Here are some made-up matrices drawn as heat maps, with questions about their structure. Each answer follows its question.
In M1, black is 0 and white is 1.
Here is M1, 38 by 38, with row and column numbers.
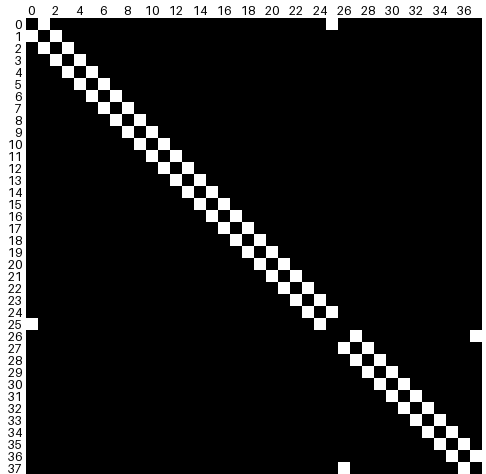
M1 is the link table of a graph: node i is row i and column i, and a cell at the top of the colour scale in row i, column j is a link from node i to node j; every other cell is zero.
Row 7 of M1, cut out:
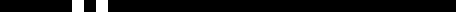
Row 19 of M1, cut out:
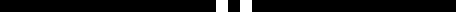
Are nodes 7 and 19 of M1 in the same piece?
yes
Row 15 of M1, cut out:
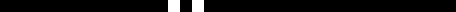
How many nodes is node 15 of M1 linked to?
2
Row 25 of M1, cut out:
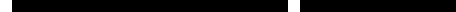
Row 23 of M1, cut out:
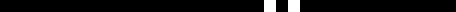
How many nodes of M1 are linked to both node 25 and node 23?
1
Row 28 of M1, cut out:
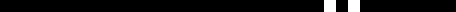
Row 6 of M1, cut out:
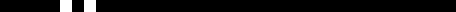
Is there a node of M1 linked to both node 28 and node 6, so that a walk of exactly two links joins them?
no
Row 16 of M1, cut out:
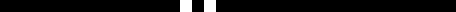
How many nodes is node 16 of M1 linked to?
2
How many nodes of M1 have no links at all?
0
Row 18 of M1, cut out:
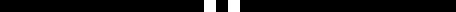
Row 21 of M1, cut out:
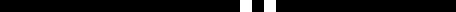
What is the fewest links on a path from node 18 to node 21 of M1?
3
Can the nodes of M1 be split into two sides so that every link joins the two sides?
yes
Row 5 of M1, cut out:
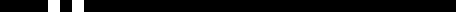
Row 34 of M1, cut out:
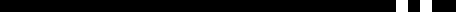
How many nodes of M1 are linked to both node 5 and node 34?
0
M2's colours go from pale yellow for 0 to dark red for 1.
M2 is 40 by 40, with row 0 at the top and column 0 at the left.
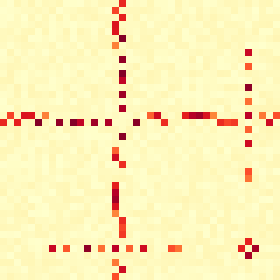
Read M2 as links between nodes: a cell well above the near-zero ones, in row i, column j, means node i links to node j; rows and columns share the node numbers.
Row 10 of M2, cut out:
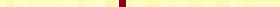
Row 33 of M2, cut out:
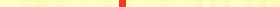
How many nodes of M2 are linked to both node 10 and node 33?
1
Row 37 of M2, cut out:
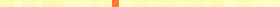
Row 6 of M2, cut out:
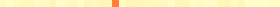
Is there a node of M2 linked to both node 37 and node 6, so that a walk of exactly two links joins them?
yes
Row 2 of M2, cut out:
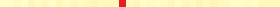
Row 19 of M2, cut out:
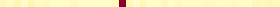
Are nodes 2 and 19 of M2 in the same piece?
yes
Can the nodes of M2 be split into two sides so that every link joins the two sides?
yes
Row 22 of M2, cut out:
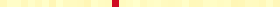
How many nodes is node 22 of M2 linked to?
1
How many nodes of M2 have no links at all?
0
